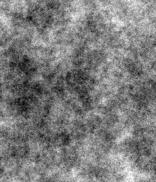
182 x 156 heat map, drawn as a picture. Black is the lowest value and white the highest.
The middle left is the ninth with the lowest average. The histogram is bell-shaped. No single row or column stands out from its neighbours.
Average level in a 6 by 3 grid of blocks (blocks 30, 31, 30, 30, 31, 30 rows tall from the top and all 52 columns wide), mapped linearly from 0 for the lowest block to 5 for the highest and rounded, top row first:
2 3 5
2 3 3
0 1 2
0 2 2
1 2 2
2 3 4
